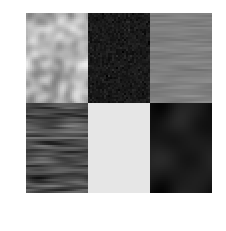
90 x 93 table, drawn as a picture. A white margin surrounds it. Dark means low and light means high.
The table splits into 2 rows of 3 panels. Panel 1,1: high, blotchy. Panel 1,2: very low, fine-grained, faint in contrast. Panel 1,3: middling, streaked across, faint in contrast. Panel 2,1: low, streaked across. Panel 2,2: very high, flat. Panel 2,3: very low, smooth, faint in contrast.
